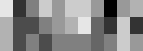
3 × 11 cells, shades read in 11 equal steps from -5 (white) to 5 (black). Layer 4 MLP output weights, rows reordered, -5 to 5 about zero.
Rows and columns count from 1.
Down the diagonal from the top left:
-4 2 0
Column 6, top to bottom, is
-3 -2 0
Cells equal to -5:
0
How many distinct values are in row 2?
8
